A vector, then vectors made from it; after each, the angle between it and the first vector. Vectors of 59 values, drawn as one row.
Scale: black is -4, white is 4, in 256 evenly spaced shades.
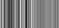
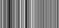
nearly parallel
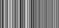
nearly opposite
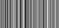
orthogonal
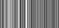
nearly opposite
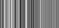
nearly opposite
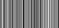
orthogonal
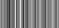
partly aligned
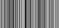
partly aligned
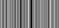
partly opposed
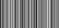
partly opposed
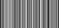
partly opposed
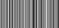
orthogonal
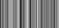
partly opposed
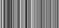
nearly parallel
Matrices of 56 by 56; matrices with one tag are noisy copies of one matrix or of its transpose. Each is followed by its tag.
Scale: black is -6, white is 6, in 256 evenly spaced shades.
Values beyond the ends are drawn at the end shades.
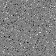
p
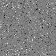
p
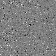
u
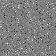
p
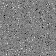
p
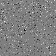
u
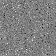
p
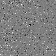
u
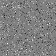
p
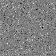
p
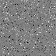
p
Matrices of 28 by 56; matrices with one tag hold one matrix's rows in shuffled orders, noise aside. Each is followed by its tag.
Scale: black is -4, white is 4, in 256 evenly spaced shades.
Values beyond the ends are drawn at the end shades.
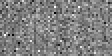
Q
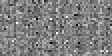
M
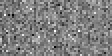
Q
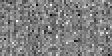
M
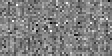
M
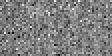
Q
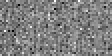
Q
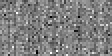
M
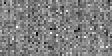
M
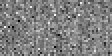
Q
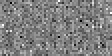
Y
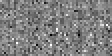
M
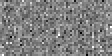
Y
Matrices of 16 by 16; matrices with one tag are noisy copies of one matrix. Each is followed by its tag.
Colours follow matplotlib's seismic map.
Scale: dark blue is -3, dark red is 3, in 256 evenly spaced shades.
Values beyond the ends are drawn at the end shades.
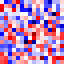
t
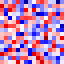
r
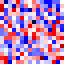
t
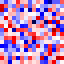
t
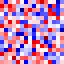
r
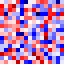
r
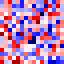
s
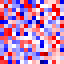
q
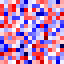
r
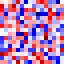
r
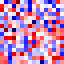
t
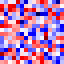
r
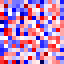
q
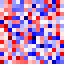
s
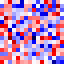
s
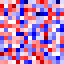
r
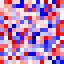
s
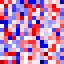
q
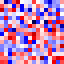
t
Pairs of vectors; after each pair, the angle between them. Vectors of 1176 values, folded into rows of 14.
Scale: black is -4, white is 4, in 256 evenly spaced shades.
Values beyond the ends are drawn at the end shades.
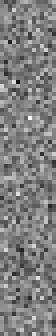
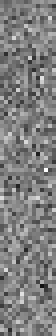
orthogonal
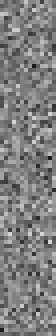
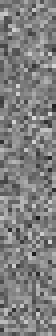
nearly parallel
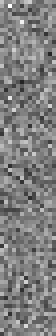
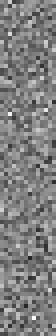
orthogonal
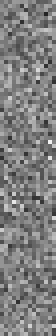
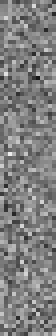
partly opposed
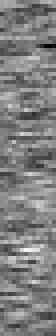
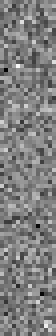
orthogonal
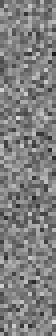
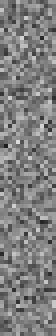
orthogonal
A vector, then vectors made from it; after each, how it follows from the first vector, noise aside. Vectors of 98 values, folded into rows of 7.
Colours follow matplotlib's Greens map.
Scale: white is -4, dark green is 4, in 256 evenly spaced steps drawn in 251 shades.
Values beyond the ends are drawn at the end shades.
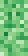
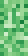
negated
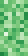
negated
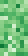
wrapped around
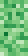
copied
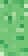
partly zeroed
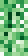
scaled up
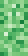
negated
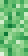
copied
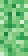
copied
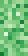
negated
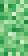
wrapped around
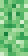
copied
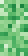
wrapped around
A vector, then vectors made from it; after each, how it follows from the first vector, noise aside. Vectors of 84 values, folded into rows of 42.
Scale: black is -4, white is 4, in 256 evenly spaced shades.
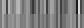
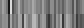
wrapped around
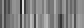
wrapped around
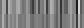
copied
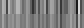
copied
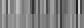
copied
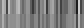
copied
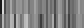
wrapped around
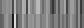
wrapped around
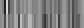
wrapped around
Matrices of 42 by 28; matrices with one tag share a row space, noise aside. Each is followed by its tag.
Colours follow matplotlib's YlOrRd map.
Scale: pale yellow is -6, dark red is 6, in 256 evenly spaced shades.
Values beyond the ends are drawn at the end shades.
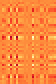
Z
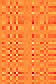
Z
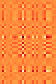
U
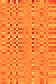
Z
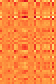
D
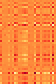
D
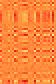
D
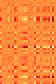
D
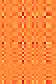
U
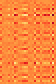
D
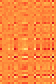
D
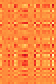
D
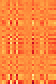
Z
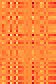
Z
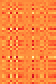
Z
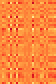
Z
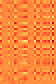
D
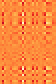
U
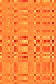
D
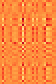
U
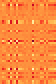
Z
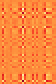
U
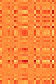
D
